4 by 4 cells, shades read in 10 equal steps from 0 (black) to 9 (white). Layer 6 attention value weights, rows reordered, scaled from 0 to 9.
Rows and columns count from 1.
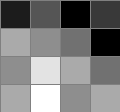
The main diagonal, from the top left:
1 5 6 6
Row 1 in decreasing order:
3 2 1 0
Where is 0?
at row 1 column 3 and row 2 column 4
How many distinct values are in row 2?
4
